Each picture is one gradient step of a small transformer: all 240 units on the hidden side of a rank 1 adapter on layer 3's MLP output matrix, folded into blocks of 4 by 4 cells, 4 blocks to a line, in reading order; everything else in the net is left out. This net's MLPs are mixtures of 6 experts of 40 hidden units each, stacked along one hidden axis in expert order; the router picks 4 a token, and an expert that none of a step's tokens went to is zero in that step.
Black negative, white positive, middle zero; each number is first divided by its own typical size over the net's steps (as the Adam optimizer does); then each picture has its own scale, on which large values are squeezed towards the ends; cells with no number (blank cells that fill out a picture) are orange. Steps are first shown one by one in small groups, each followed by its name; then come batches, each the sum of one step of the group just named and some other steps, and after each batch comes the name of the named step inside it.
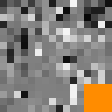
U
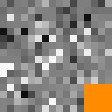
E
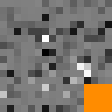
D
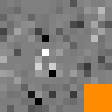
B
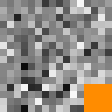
U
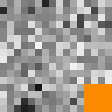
U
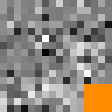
D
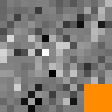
B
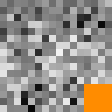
E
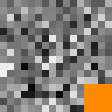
E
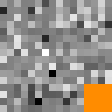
B
